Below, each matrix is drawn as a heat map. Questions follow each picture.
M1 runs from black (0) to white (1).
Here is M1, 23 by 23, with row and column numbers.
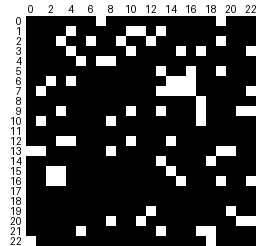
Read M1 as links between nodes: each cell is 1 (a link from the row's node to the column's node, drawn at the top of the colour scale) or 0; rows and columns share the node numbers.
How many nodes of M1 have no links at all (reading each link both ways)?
0
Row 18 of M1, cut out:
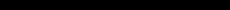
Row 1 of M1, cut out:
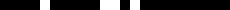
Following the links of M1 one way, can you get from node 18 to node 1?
no
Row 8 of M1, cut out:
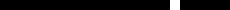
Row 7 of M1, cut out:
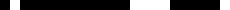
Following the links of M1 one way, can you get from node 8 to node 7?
no
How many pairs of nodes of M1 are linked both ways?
4
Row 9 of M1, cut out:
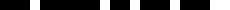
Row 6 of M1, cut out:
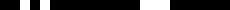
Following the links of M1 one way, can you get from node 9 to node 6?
yes
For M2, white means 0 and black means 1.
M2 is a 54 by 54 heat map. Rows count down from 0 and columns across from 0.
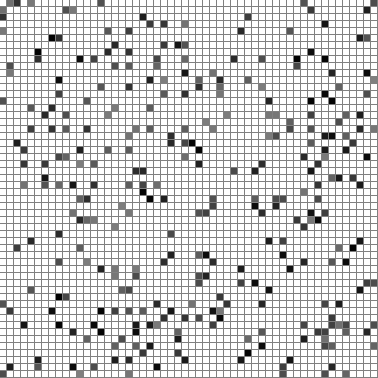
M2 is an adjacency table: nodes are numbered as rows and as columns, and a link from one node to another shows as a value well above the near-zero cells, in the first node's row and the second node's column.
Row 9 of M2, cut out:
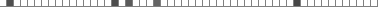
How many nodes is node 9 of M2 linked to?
5
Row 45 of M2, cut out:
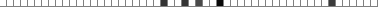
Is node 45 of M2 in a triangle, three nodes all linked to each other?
yes
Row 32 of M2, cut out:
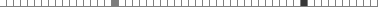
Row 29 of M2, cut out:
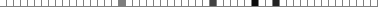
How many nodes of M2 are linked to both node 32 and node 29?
0
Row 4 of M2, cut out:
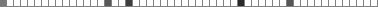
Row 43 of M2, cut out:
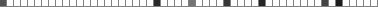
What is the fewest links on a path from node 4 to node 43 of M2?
2
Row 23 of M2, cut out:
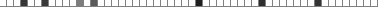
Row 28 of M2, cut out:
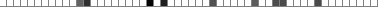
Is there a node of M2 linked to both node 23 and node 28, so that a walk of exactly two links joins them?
yes
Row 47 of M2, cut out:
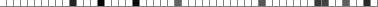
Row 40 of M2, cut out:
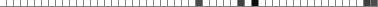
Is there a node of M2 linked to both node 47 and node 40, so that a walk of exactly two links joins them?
yes
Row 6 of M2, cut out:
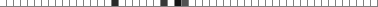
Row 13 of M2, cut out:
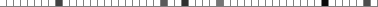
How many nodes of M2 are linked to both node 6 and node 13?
2
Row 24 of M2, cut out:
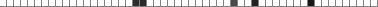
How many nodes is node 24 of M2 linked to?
5
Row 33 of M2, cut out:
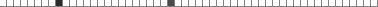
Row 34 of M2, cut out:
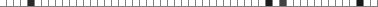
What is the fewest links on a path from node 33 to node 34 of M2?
4
